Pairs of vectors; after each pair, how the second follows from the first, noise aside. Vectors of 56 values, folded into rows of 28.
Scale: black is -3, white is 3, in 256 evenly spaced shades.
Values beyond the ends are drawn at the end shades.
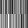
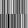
negated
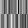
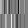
partly zeroed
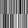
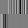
partly zeroed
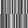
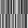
reversed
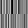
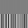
partly zeroed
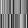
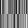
reversed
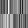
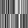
reversed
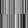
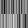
shuffled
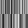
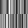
reversed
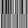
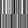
negated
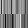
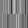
partly zeroed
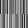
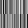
reversed
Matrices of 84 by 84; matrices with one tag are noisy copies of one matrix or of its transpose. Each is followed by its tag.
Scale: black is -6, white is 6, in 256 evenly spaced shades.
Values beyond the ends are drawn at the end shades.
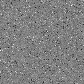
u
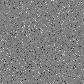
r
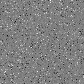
u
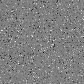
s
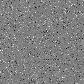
u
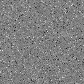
u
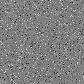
u
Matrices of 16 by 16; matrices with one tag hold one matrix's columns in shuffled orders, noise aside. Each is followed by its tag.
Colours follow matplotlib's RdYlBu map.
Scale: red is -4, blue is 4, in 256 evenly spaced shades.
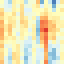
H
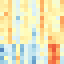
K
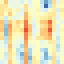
H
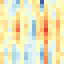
H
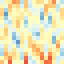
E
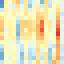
H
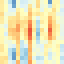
H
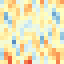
E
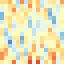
E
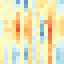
H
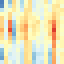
H
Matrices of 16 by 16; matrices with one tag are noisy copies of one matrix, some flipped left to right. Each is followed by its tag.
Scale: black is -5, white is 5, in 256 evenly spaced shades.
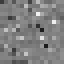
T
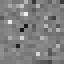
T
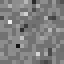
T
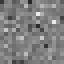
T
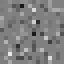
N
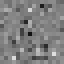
N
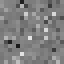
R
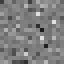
T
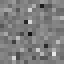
N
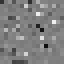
T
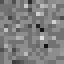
T
